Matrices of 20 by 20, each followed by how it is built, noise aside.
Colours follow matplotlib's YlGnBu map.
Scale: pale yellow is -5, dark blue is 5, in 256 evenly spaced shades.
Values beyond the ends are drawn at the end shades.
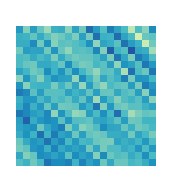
Toeplitz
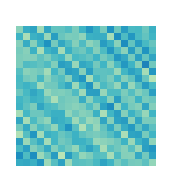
Toeplitz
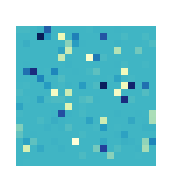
sparse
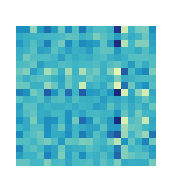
low rank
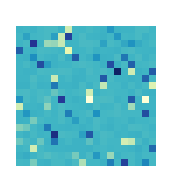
sparse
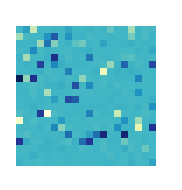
sparse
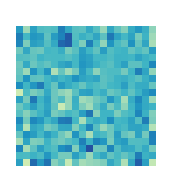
low rank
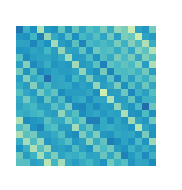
Toeplitz
